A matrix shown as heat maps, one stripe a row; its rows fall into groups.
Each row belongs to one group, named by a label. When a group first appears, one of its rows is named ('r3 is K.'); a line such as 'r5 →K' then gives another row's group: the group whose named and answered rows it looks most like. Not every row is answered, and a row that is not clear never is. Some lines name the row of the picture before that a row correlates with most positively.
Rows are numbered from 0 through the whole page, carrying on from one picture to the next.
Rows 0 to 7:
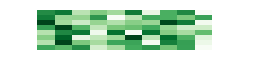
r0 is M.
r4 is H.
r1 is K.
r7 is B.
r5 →M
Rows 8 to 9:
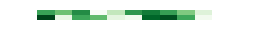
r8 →B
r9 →K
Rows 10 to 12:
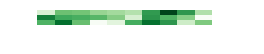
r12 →B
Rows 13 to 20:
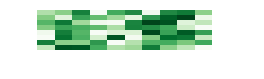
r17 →H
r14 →K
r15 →B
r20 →B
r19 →K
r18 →H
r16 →B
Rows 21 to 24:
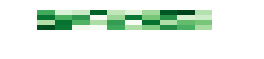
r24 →M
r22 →B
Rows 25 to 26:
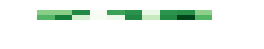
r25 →M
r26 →M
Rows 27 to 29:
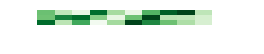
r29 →B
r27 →K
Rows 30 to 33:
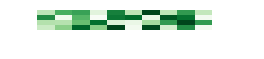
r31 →M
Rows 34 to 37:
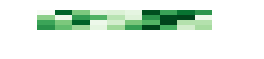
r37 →B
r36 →B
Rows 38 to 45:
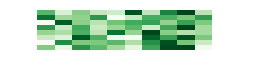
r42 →H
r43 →K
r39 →K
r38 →M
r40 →H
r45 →K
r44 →H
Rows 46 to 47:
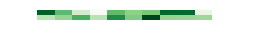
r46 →M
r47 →H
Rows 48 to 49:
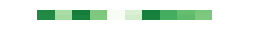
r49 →K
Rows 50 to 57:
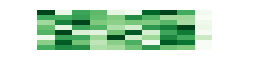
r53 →K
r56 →M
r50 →K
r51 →B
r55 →H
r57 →B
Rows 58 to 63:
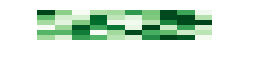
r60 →K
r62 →B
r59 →K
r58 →M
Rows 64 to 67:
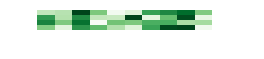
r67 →K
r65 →M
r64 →K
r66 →B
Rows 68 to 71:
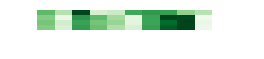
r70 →K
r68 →B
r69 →K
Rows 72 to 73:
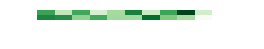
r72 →M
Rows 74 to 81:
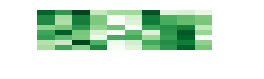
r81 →K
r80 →K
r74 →B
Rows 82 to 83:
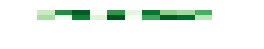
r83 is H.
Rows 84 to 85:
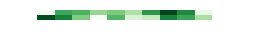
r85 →M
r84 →H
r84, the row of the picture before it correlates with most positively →83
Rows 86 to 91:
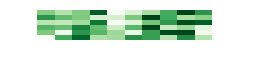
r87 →B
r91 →H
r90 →K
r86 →K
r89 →B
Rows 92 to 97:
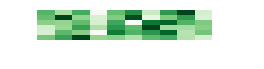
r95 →H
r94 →H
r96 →H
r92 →M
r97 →B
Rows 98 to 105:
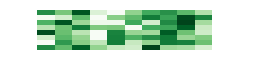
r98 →B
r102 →M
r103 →H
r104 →H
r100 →M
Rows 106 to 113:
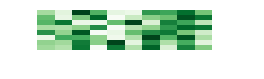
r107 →K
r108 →M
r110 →B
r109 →K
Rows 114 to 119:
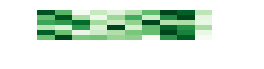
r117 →H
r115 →M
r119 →M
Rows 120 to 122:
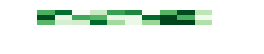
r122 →K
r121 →K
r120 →M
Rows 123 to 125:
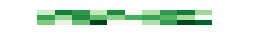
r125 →K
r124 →B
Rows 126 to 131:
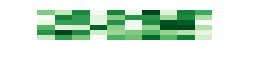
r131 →H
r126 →H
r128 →H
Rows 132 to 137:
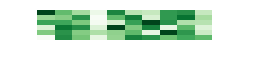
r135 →H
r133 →M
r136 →M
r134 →B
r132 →M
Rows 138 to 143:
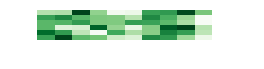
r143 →B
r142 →M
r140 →B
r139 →B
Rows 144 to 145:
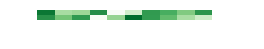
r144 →K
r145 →B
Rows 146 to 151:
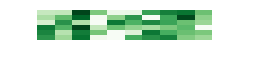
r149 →B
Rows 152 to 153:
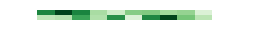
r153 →H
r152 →B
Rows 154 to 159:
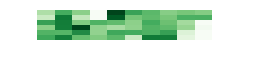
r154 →H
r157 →B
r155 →H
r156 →B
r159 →B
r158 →B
